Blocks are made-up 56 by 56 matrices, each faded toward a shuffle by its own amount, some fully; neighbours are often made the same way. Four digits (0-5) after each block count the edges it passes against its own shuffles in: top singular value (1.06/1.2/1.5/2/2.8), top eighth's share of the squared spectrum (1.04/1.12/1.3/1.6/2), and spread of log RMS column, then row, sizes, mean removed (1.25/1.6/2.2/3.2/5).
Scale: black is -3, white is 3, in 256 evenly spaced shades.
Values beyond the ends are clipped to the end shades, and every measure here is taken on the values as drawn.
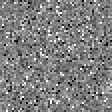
0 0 0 0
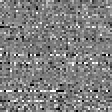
3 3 0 3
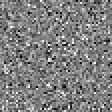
3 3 1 1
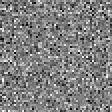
3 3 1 1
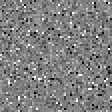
0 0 0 0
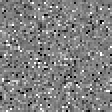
1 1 0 0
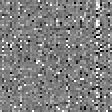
3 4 3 1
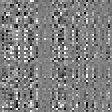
4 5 4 3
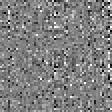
4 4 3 2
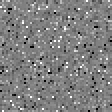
0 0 0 0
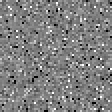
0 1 0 0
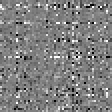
2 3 3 3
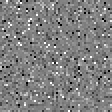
2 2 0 1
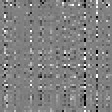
4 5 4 2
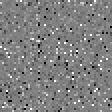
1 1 0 0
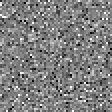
2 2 0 0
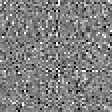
4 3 2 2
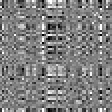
5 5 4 3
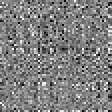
4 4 2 2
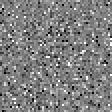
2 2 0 0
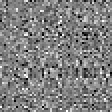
4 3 2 2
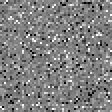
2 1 0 0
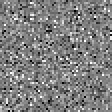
2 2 0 0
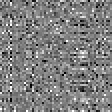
4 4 3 2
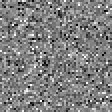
3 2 0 0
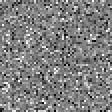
1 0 0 0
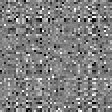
4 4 3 3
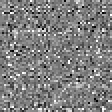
4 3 2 2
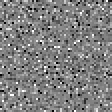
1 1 0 0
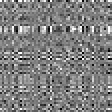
5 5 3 4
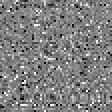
3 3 1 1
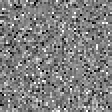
2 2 0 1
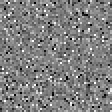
2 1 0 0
